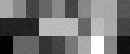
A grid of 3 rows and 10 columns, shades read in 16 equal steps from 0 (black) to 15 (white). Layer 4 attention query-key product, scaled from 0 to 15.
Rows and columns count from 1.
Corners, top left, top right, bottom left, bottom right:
10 5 0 1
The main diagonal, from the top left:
10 2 6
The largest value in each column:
10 8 6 11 11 11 10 15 10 5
